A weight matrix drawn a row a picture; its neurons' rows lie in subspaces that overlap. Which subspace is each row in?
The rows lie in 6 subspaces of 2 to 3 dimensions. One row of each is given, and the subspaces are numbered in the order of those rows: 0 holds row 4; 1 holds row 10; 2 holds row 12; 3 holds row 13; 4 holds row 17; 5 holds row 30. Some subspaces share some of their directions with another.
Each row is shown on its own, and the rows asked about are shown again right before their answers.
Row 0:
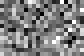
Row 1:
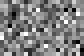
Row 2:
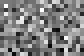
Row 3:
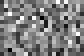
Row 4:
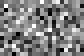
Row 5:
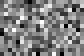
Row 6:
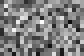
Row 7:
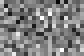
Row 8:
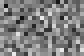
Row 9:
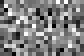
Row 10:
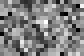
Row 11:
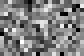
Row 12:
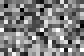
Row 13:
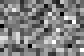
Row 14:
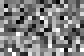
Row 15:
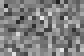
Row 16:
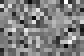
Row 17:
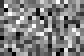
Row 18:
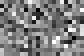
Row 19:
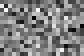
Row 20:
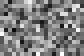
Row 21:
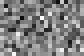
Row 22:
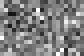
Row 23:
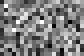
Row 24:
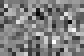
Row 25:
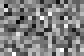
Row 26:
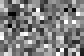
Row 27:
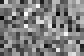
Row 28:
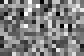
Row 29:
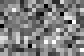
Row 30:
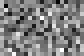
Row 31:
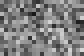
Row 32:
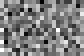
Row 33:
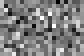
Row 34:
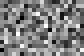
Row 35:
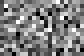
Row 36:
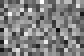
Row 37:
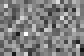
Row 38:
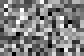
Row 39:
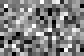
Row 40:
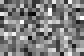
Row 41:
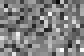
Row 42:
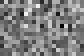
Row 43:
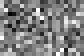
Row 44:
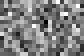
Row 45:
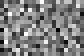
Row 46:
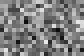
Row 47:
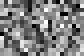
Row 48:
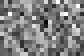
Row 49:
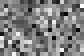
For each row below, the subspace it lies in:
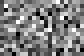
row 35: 5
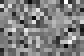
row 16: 3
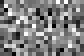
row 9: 2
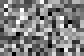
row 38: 0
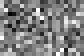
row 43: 4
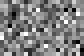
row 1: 4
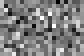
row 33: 2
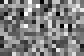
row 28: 1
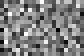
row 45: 5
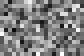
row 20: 0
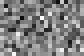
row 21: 3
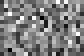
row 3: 0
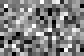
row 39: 0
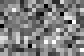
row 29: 3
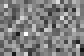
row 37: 4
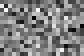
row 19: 3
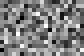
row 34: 5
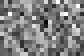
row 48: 0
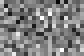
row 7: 2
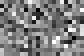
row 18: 3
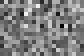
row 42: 1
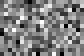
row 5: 0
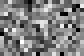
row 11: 0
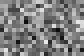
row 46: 2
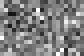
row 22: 4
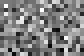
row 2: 2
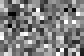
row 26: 4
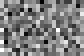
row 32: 5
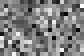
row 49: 0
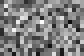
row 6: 1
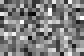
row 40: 2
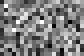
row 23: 1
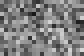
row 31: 2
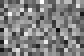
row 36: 5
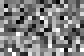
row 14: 2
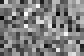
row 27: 1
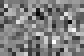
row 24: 3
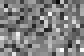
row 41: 3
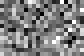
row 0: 3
